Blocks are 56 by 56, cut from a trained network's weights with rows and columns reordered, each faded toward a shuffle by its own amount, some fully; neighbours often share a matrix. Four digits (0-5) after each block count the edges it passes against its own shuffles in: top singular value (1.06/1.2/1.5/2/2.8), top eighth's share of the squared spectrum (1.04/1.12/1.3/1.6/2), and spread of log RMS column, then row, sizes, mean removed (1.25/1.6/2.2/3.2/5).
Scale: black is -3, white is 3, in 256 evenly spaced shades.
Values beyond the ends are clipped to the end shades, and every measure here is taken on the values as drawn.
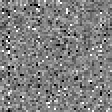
2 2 2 0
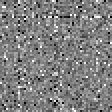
2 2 2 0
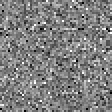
2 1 0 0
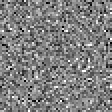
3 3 1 1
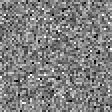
1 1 0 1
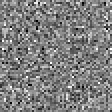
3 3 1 2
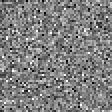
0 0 0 0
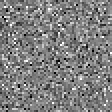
2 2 0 1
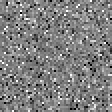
0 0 0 0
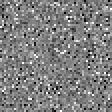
2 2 0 1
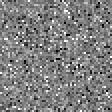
0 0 0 0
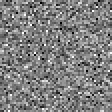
1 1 0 0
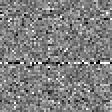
4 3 0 2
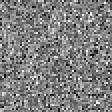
2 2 0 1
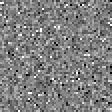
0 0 0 0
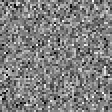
2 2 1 1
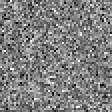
0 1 0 0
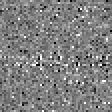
2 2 0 2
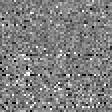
2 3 1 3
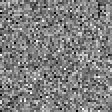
1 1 0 0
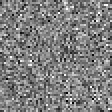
2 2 0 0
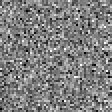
2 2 0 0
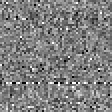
3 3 0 2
